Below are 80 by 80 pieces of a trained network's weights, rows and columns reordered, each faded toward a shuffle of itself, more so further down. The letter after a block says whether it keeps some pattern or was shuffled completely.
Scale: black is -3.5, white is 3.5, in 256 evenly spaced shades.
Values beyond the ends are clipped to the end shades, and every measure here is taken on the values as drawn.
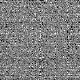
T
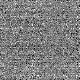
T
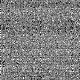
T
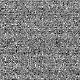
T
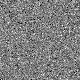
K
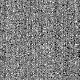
T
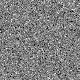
K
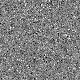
K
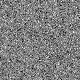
K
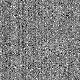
T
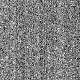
T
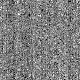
T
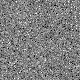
K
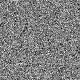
K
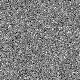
K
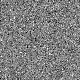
K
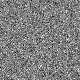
K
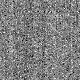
T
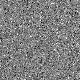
K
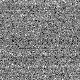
T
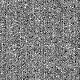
T
